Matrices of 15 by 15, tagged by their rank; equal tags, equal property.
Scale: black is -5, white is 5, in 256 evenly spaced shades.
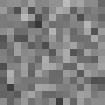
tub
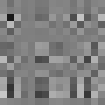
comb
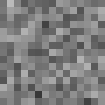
tub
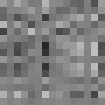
comb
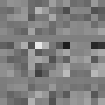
comb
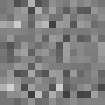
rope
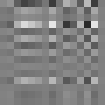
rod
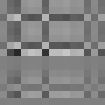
rod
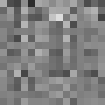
rope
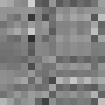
rope
